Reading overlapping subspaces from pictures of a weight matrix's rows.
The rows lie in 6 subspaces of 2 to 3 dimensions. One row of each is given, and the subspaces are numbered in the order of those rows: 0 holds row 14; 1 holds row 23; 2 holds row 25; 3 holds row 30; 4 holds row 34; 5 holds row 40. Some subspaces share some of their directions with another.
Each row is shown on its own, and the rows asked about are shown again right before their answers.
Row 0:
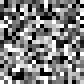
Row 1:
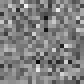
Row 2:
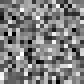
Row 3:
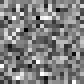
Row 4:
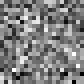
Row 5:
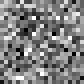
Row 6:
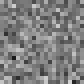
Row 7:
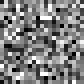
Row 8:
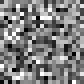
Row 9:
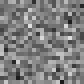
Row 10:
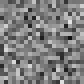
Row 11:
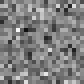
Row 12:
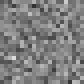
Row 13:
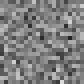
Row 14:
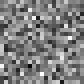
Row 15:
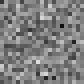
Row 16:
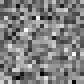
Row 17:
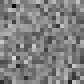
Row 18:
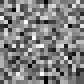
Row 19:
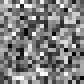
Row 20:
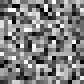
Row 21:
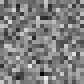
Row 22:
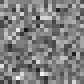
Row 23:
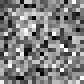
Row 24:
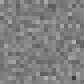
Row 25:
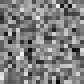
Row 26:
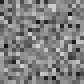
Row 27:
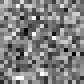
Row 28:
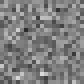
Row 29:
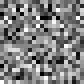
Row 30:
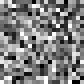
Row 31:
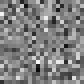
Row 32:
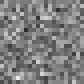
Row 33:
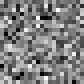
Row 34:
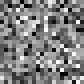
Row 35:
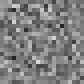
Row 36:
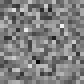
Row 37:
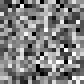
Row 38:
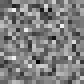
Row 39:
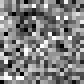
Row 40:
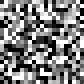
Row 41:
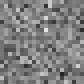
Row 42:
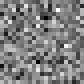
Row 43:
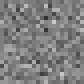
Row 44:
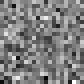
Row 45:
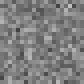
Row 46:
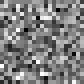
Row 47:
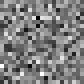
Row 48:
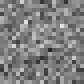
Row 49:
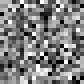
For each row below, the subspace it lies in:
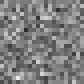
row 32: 0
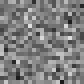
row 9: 0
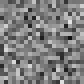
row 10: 0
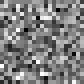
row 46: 2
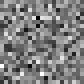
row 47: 0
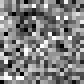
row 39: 1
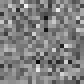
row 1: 4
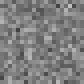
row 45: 2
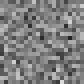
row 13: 0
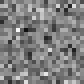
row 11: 2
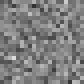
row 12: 3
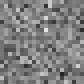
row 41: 4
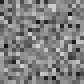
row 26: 5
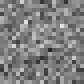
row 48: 5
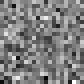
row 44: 3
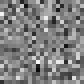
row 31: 1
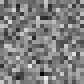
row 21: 5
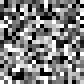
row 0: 5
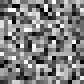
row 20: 3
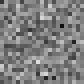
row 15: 5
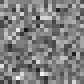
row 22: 2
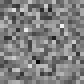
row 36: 3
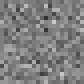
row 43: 4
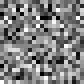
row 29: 1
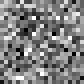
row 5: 1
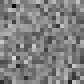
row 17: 3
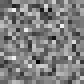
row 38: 3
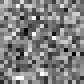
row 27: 1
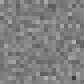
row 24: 5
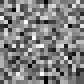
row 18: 5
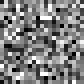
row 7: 5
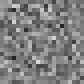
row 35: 3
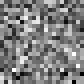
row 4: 4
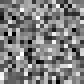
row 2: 2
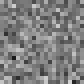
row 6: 3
